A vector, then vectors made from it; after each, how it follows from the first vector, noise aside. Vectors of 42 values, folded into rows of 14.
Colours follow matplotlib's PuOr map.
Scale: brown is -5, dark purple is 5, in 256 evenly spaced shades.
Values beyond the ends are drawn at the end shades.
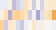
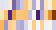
scaled up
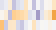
copied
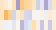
wrapped around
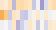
wrapped around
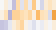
sign-scrambled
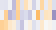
sign-scrambled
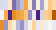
scaled up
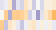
copied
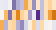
scaled up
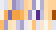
scaled up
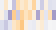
sign-scrambled
